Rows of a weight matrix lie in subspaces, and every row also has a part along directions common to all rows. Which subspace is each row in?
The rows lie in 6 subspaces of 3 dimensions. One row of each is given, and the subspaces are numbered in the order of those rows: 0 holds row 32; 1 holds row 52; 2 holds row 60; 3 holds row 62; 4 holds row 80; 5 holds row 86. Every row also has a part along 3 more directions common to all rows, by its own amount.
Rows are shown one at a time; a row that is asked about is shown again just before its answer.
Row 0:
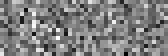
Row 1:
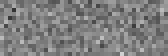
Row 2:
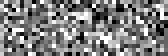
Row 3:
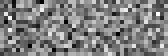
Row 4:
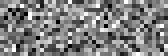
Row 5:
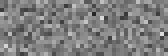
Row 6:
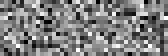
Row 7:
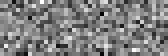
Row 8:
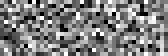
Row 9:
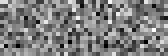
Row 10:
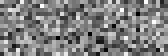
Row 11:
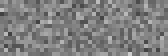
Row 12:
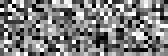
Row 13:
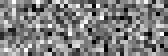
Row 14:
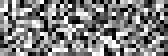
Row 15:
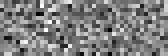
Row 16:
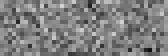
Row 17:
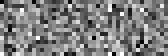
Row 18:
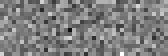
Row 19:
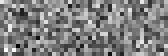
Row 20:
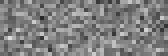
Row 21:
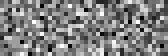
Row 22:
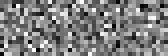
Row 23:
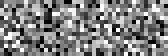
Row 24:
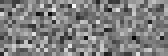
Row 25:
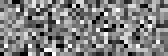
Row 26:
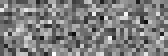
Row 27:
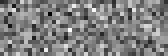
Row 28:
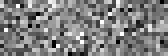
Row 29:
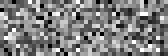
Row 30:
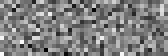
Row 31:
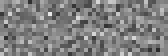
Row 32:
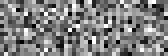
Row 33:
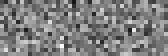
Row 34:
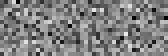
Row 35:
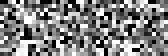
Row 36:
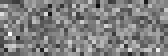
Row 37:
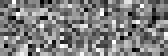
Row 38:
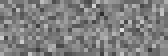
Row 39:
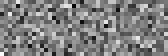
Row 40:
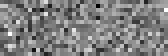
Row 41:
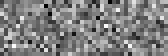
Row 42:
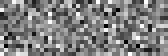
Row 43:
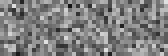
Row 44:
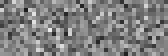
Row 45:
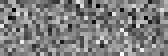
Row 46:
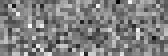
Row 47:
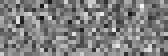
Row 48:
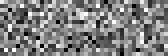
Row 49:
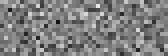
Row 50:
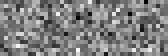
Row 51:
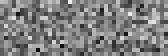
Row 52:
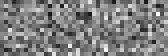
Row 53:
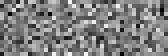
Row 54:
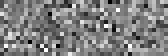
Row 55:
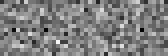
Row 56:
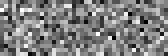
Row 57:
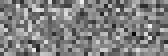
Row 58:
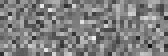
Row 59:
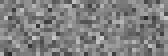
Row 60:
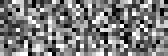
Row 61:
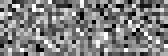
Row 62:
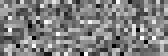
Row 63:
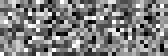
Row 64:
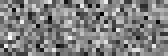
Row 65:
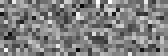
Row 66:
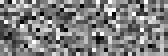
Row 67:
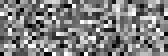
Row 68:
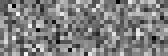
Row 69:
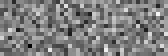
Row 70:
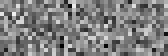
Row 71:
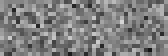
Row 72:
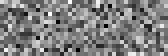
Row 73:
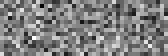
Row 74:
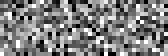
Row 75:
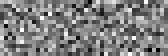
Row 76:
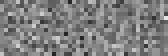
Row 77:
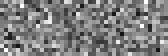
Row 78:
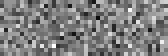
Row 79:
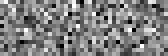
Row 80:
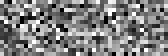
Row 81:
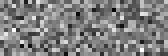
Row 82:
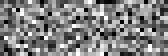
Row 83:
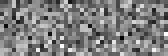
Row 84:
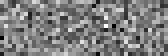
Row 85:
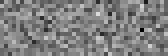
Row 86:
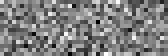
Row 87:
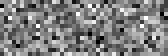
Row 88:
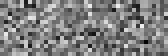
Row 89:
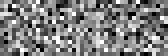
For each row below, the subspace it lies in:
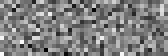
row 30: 4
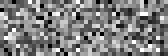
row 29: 4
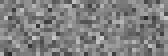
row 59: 5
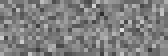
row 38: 2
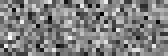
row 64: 5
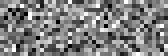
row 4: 2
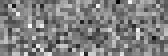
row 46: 3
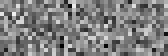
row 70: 0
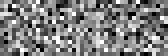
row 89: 3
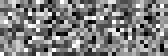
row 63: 1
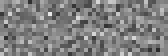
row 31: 4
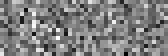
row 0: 4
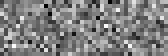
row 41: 5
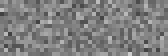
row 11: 1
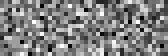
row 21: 1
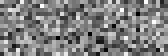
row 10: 2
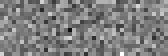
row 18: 3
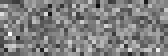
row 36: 3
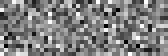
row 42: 2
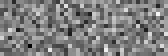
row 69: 1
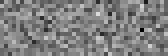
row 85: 4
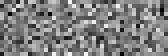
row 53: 4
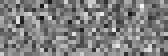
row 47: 5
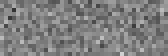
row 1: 0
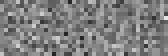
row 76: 4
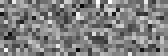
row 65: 4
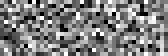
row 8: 4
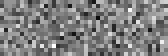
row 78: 5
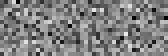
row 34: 0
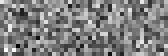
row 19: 2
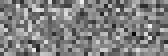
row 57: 3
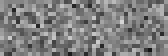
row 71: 5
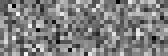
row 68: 3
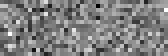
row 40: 3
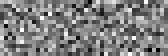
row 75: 3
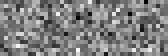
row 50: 1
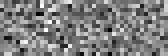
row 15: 5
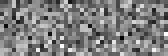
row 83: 0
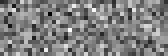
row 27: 2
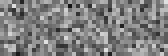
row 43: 2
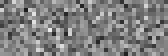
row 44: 4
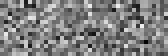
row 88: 4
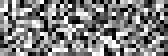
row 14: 1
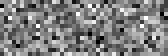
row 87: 5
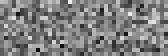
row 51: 0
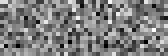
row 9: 0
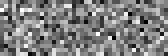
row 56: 1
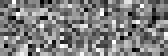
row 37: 0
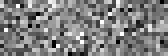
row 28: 5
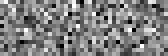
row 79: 0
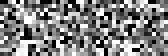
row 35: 0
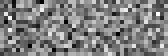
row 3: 1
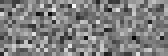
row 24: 5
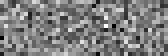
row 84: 2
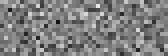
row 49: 2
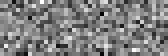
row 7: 0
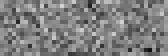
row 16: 5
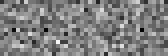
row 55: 4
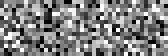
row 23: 5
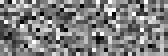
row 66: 4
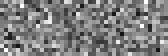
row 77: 5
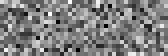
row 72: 2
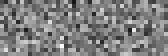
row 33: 0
